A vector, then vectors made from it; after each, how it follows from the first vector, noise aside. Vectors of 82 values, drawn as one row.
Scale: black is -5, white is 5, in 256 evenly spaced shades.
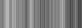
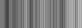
negated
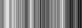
scaled up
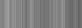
shrunk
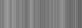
shrunk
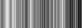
scaled up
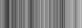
negated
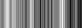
scaled up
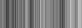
negated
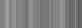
shrunk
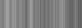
shrunk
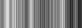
scaled up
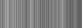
shrunk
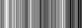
scaled up
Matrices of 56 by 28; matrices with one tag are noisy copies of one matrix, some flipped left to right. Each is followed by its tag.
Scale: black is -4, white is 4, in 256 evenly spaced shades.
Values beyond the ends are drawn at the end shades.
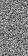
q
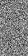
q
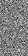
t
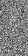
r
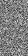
t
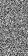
t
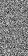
t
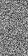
q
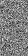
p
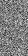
t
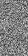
q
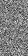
t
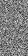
t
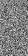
r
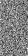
r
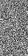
r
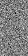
q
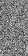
r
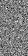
t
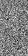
r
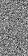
q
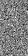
r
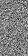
q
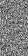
p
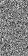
p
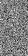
r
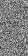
p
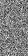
t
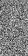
r
